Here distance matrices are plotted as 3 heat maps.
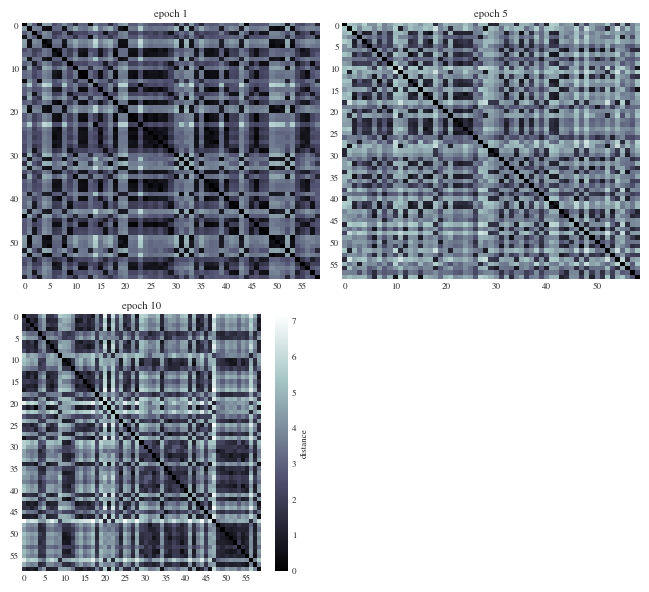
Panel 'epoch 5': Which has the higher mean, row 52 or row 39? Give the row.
52
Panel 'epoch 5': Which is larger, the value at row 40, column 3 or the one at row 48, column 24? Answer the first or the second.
the second
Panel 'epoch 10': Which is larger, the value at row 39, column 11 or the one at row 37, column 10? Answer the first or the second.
the second
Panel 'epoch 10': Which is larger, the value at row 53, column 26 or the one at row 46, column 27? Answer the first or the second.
the second
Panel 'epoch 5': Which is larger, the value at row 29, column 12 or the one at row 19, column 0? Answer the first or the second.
the first
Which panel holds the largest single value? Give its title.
epoch 10
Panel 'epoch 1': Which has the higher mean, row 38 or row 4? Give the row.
4
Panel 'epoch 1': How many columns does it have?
59
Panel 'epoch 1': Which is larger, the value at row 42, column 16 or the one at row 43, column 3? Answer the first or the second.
the second
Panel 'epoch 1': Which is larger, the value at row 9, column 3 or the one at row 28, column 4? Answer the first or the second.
the second
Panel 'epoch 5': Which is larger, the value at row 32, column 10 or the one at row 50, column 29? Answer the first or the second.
the first
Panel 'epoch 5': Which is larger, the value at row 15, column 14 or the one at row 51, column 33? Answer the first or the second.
the first
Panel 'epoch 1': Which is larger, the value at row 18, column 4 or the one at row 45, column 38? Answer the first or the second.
the first
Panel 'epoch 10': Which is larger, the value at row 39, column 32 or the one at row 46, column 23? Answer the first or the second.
the second
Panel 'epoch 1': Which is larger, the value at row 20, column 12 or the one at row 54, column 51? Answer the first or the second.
the first
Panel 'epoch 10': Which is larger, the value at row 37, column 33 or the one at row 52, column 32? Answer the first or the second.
the first
